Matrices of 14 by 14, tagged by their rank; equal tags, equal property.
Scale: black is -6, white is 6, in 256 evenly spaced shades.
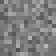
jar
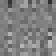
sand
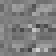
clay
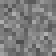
jar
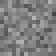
jar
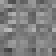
clay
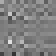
sand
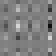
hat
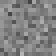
jar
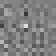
sand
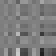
hat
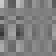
hat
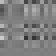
hat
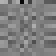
clay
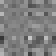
clay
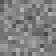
jar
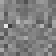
sand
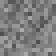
jar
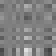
hat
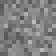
jar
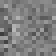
sand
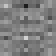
clay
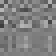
clay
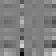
hat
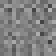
sand
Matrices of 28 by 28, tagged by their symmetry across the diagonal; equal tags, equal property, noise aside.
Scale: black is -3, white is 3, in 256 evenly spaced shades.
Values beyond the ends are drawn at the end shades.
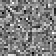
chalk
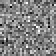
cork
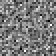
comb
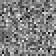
cork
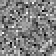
comb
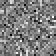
comb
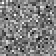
comb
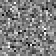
chalk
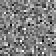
chalk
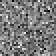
cork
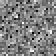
comb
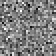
chalk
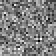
chalk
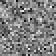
cork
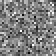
cork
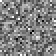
comb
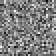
chalk
